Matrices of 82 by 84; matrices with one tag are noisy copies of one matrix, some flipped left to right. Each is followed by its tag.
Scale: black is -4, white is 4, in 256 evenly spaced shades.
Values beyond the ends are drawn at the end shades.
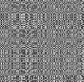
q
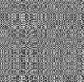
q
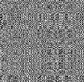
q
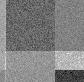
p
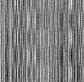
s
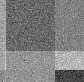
p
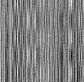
s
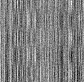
s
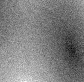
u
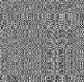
q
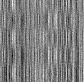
s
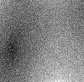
u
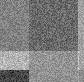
p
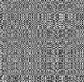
q
